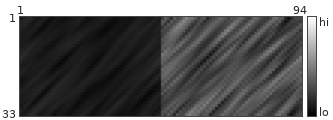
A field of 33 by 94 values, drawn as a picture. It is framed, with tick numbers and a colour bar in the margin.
The table splits into one row of 2 panels. Panel 1,1: very low, slanting up to the right, faint in contrast. Panel 1,2: low, slanting up to the right.
